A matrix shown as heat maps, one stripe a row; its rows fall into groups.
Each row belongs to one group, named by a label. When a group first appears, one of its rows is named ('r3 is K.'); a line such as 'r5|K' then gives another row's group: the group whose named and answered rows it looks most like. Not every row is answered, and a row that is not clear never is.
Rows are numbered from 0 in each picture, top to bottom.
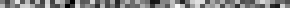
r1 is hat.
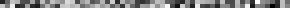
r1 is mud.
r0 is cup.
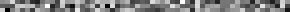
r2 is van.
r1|hat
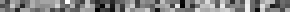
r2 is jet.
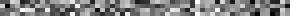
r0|cup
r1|van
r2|hat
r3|jet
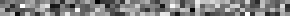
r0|jet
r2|van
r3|mud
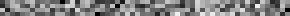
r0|jet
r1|cup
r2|van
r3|jet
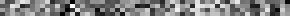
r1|cup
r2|hat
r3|jet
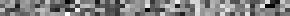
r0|hat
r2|van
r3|cup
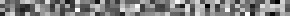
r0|hat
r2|van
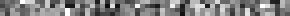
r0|hat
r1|hat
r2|cup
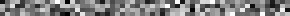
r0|cup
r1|mud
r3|jet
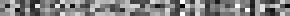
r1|van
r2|mud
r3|mud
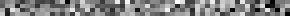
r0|jet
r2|cup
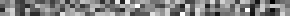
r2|mud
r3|mud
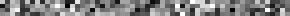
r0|hat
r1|cup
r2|cup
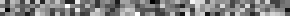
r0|hat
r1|cup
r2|van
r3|van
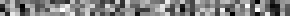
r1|mud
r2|cup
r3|cup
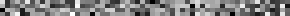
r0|hat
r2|mud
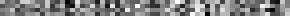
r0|hat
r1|hat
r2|jet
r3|hat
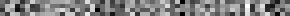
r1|mud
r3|cup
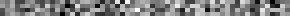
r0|jet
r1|hat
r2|van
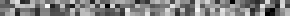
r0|cup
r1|hat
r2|jet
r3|jet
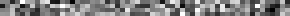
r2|jet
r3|mud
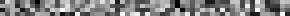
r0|mud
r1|mud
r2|cup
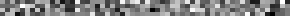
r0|van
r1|hat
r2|hat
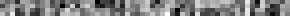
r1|jet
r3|mud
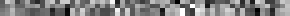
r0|mud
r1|hat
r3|jet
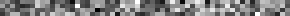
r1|van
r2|jet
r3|cup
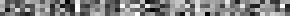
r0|hat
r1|van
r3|van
